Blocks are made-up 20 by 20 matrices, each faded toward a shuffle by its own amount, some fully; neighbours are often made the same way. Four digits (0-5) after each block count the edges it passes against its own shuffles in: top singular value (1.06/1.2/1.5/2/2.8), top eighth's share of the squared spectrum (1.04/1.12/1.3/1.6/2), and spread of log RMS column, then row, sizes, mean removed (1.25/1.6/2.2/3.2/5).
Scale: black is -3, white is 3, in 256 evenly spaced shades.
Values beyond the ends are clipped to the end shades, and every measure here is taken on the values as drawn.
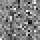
2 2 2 0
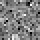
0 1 0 0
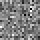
1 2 2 0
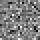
0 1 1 0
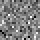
0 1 0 0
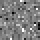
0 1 0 0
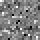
0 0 0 1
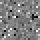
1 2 0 1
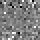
1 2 0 2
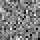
0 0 0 0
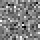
0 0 0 0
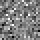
0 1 0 0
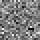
1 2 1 0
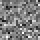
1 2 0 1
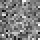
1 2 1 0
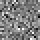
0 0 0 0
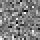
0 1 1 0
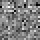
1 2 1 2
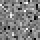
0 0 0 0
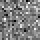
0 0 0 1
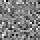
0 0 0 1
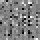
2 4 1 0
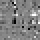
2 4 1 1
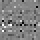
3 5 1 2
